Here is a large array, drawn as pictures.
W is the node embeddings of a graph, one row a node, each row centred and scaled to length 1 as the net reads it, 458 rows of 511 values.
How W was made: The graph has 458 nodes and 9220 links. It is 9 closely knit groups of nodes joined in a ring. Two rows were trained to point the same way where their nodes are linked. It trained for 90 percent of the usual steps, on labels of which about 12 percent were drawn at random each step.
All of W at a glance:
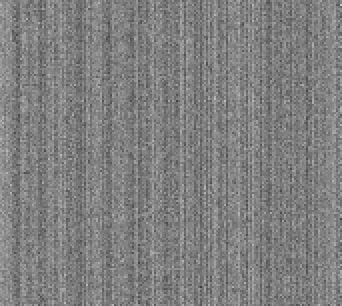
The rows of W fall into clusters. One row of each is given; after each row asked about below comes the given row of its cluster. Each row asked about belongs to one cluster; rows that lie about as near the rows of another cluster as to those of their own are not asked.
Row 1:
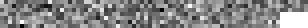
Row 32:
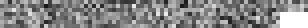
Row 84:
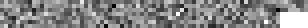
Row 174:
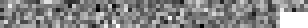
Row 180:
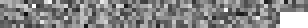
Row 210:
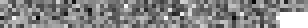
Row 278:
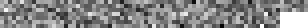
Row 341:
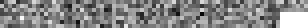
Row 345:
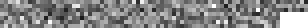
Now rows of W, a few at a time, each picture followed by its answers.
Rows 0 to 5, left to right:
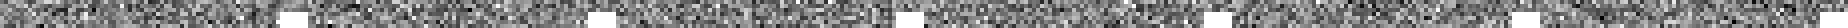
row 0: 174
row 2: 341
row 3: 278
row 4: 1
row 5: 345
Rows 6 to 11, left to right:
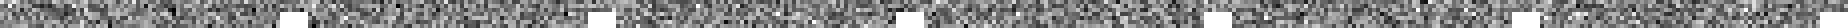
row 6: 345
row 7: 180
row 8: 180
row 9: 174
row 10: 180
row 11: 1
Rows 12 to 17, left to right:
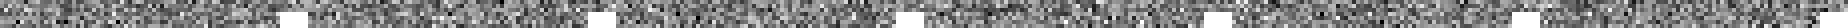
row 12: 341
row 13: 278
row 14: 278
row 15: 345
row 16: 1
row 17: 180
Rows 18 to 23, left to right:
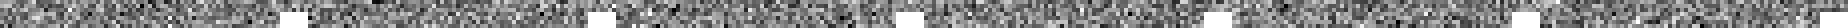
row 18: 1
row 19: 174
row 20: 174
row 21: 32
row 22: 32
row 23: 180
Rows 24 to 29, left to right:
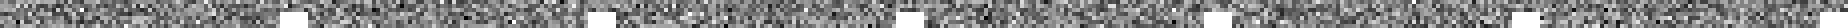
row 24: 278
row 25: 174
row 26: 210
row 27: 84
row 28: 345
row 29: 1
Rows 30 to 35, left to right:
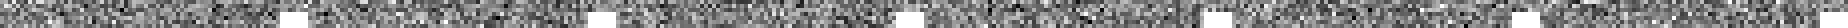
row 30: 278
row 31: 32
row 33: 174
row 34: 341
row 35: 174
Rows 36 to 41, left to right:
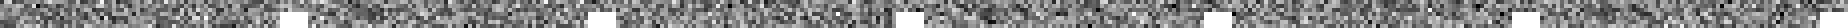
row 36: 84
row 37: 345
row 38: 174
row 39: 345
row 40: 210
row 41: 345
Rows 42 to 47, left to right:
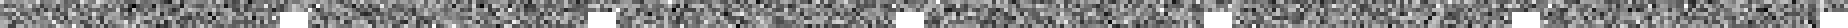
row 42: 32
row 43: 345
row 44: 84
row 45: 84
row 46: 180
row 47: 174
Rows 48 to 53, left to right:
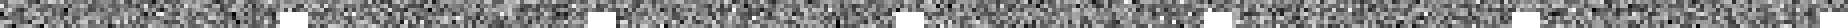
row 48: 174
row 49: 278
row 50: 1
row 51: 278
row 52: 32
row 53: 174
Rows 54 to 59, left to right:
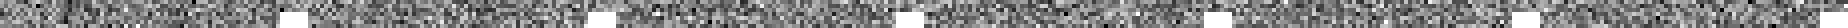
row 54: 341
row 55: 341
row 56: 278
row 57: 278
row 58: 341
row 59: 278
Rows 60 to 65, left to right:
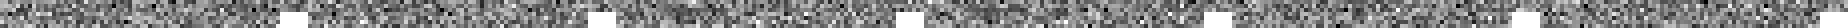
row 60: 278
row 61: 278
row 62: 345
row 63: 345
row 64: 32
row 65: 32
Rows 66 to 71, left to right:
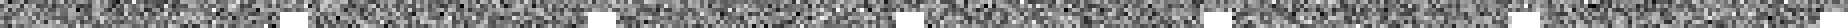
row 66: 210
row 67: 32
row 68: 84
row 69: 84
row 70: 210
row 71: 32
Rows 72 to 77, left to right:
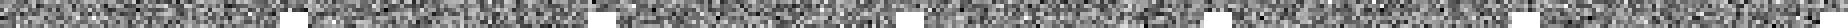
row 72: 1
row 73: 278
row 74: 84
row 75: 1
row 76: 210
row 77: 180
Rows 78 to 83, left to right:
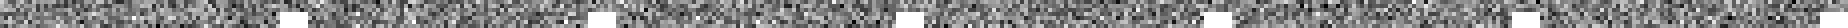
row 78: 278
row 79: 180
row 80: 345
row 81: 1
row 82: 174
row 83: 32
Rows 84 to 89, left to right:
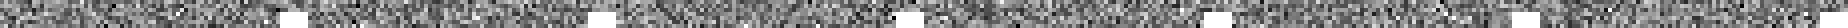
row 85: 32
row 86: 32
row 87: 345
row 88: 278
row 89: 180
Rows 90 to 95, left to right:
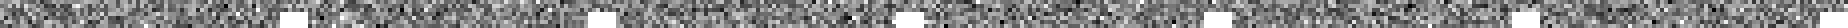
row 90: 345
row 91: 1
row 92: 174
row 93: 1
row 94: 84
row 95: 345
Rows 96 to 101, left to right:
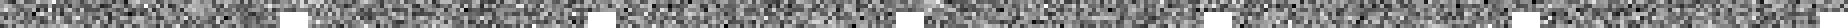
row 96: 278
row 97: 341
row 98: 210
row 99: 180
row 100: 1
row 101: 174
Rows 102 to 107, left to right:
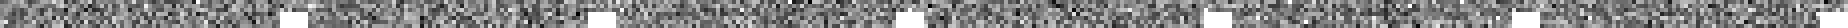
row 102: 174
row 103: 180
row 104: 341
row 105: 174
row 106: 210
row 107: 278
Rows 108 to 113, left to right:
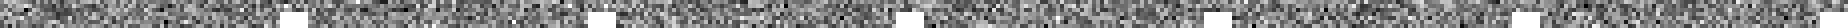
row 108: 345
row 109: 174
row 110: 278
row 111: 180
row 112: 1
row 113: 1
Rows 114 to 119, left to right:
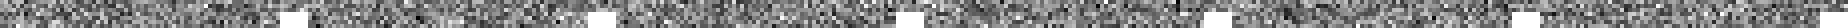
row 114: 278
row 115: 84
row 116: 32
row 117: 345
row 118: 345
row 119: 278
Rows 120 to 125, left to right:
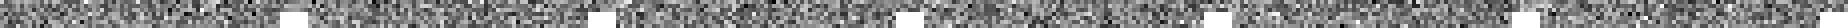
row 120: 32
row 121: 341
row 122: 1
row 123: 345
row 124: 32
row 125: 1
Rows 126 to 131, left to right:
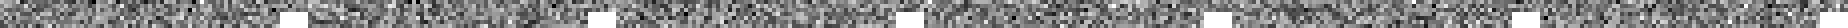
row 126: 180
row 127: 180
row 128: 180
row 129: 1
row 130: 345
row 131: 1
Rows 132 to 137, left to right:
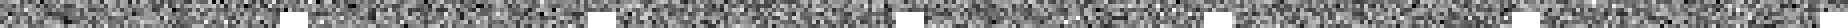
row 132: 345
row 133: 210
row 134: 174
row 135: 345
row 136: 32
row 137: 84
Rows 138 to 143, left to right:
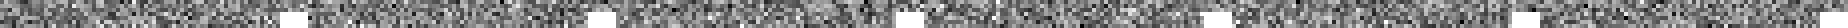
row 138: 84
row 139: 32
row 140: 174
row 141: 84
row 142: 174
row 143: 84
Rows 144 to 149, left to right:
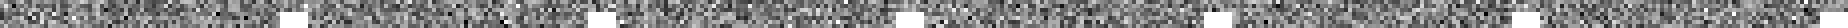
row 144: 210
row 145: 278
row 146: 32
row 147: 341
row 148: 32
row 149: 32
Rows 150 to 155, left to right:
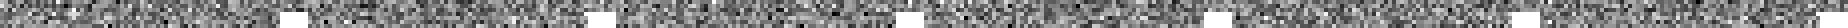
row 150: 210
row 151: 210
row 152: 210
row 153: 32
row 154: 84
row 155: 1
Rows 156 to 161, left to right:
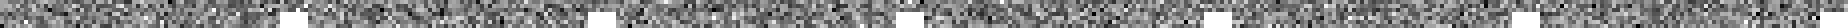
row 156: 278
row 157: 345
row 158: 174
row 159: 345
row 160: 1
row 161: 210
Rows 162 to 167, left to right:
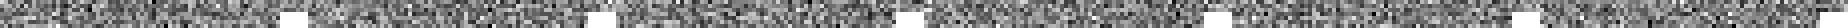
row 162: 210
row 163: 341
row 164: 278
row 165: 32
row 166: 341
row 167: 345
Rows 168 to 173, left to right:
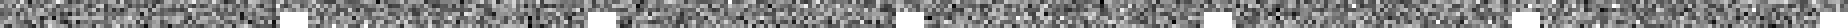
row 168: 341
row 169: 1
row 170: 84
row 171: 1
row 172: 174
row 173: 1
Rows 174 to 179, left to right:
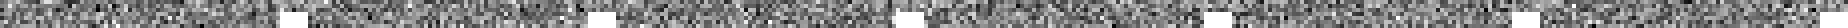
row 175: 180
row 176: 174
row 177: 174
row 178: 278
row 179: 180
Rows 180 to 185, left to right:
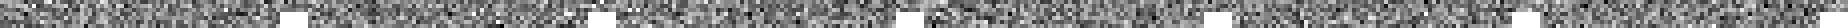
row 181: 345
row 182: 210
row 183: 180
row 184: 32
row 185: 32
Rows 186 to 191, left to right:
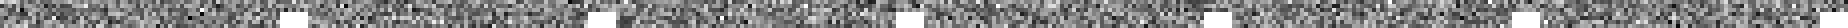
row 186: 345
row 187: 341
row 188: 84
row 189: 345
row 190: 32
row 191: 180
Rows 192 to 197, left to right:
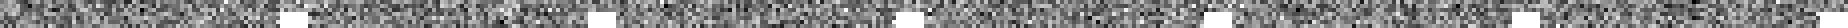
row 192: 84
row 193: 278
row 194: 32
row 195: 341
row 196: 345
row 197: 1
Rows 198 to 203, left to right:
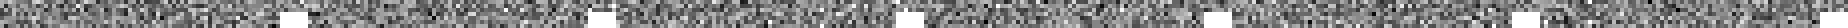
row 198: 341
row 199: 210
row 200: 174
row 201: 84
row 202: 341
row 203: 180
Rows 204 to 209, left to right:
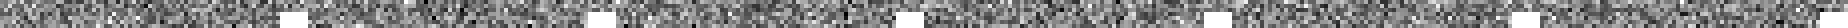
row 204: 341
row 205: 210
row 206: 1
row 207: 180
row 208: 1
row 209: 345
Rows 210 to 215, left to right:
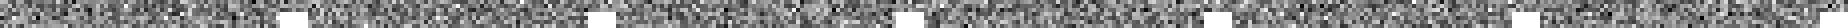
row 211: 341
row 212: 278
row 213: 174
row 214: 174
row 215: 180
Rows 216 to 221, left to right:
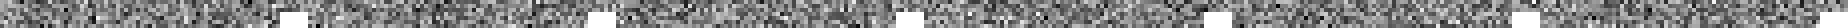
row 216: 180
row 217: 1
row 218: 180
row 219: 341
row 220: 84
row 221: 341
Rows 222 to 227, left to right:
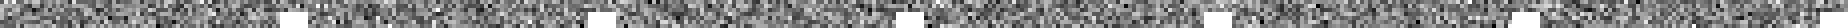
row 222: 84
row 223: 345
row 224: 345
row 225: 174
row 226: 345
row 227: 180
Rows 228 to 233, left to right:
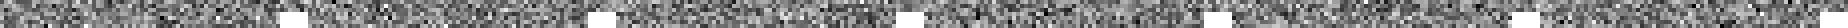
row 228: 84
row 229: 341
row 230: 278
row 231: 278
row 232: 210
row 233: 278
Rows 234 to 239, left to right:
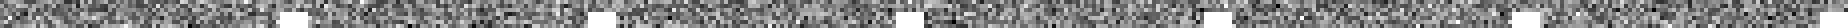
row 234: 174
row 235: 341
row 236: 278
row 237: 180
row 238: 84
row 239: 32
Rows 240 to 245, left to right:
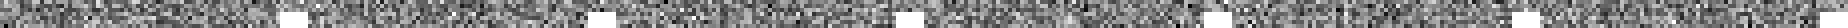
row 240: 84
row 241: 210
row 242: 341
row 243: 84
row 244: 341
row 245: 341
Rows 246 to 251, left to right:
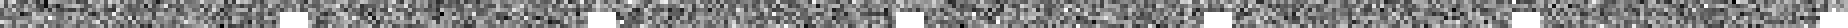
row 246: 1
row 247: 32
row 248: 174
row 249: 180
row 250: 210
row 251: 341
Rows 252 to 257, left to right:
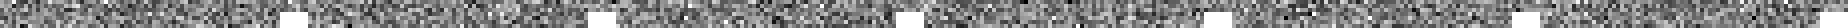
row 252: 1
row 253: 278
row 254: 84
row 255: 180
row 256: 341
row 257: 32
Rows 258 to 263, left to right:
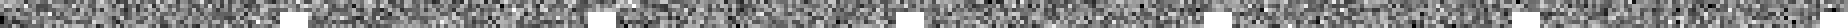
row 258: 180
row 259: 84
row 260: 180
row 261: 32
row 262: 278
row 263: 210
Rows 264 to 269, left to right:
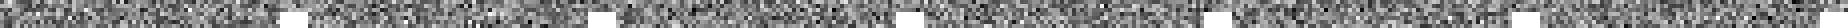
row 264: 84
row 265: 278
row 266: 174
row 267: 341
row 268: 174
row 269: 32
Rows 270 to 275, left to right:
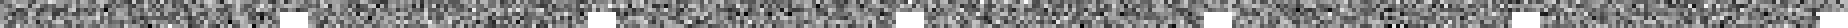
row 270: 174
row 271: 32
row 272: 210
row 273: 210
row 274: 345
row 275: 341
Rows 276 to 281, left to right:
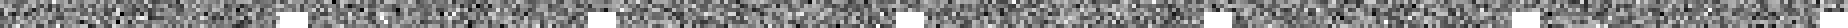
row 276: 1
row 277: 210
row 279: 278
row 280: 84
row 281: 210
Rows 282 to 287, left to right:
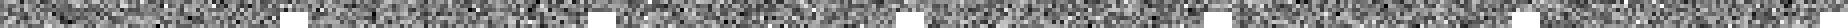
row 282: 345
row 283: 210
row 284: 1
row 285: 32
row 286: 32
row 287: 180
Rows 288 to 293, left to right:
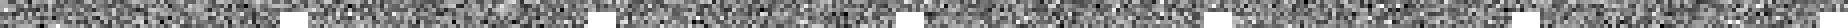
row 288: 278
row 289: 278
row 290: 1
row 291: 210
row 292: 341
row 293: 1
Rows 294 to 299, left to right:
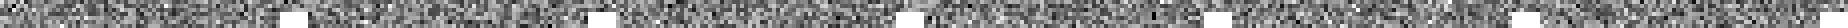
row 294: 341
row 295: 180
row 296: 32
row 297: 1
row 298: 1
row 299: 345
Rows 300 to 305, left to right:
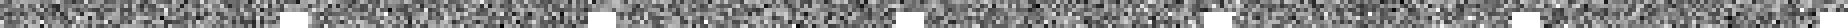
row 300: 32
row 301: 32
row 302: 278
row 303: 84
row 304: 1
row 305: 174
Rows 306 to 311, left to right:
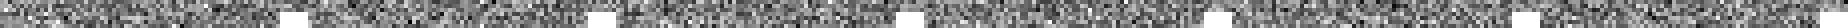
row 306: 278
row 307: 32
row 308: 32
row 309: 32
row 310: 84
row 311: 84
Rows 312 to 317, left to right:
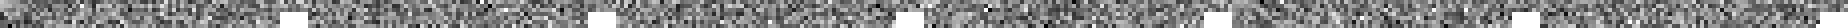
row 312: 180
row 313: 341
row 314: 341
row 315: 1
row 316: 180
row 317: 278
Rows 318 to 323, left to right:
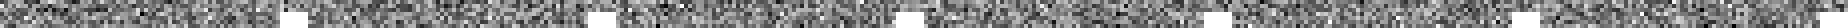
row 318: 174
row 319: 174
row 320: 32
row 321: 84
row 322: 278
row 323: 84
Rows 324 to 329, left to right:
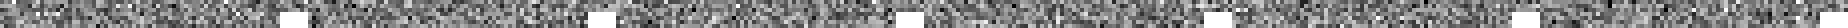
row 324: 84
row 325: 84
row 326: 180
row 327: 180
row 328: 32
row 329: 180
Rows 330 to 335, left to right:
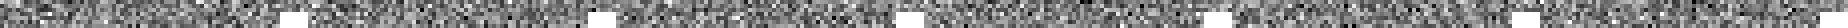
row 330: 180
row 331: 180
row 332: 174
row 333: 32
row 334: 174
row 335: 210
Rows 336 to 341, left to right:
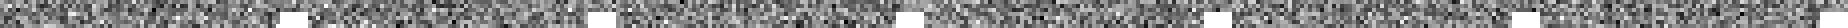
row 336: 210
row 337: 174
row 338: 32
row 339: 278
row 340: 210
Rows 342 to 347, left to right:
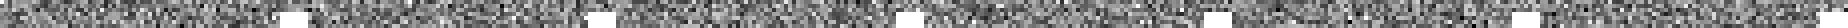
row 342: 32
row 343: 84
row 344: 180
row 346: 180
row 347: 278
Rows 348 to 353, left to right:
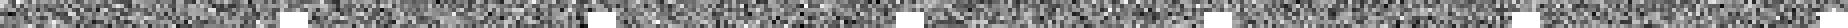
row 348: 278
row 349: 84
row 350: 32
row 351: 180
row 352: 32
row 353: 32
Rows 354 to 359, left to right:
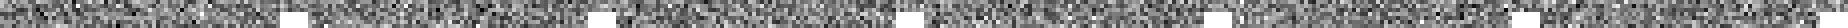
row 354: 278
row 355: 32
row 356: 84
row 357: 32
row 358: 1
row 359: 1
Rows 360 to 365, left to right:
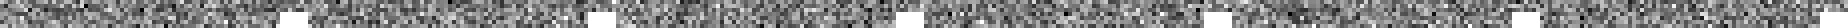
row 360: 345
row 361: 84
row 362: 341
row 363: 278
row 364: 345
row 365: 32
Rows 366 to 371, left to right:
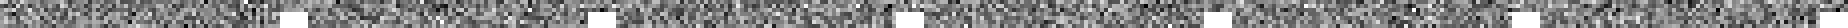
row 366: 32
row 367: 180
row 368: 174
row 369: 278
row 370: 84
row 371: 174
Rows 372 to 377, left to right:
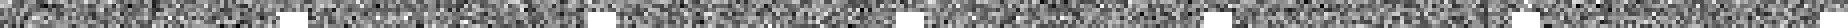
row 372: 1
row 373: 174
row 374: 278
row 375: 1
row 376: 174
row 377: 341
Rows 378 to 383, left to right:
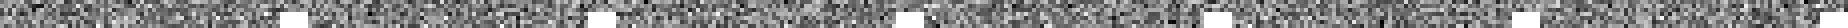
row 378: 341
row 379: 341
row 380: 278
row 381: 174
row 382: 341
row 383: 180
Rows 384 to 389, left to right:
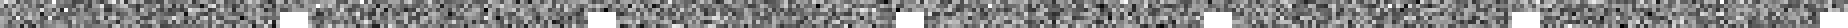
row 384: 341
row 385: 174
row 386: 341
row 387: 1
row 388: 341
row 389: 84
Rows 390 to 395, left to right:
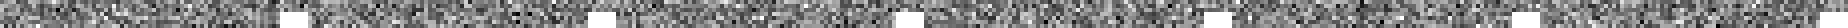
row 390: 84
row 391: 32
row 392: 1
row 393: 180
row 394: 1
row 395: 32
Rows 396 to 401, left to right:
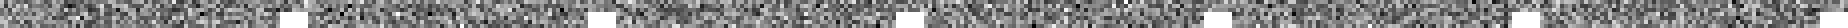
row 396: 341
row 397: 278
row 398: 345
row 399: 32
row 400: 341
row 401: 32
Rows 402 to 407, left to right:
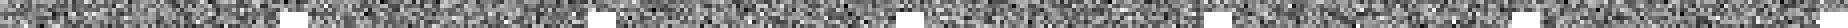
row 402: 278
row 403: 278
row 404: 180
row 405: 341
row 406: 345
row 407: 84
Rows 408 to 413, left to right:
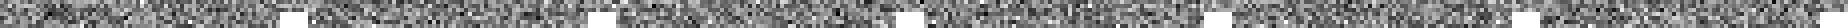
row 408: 345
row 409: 180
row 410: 84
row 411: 341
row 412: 278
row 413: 84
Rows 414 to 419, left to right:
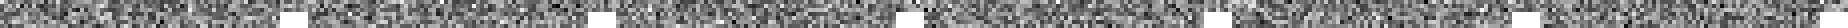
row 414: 210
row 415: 210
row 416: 341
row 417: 210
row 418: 180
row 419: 32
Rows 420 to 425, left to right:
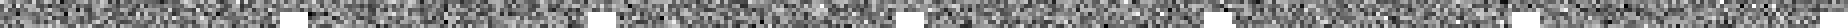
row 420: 210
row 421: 210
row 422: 278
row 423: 278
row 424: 84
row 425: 345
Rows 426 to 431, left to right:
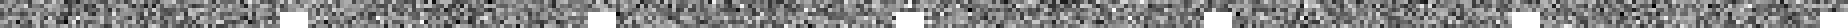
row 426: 341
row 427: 341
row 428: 210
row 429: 1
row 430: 84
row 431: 278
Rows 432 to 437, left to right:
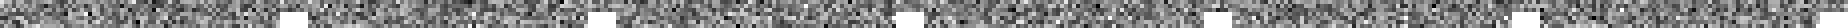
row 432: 210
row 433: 210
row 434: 84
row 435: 210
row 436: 345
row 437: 210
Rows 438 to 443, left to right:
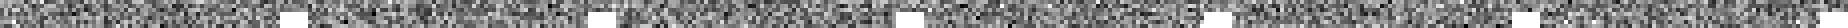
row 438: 341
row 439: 210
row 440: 174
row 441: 341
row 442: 278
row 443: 278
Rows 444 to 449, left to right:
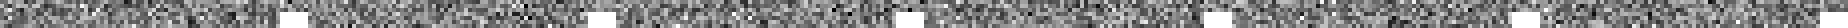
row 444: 174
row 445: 32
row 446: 174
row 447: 84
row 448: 84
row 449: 278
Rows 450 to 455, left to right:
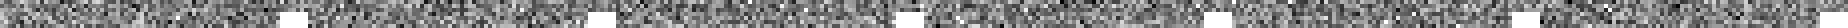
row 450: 32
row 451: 1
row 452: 210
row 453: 1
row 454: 341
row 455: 180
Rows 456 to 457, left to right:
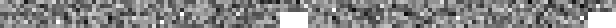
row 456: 278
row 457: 345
